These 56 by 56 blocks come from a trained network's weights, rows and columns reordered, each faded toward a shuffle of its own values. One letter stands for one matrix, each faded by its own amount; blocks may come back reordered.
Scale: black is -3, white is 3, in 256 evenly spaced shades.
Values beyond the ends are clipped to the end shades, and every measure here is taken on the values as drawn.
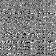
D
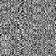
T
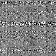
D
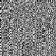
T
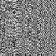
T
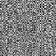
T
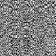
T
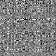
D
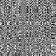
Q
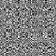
Q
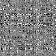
D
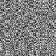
T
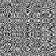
Q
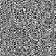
T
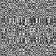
Q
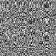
T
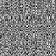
Q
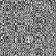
T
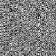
T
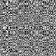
Q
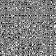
D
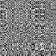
Q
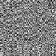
T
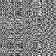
Q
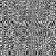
Q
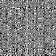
D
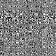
D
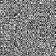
T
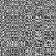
Q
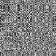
T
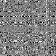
D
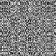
Q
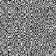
T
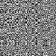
Q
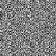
T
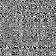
D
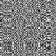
Q
